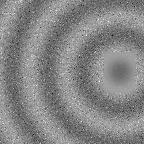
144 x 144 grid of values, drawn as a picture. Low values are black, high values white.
Calmest part: middle right. Odd patch: calmer, in the middle right. Rings: centred on the middle right. Odd rows or columns: none.
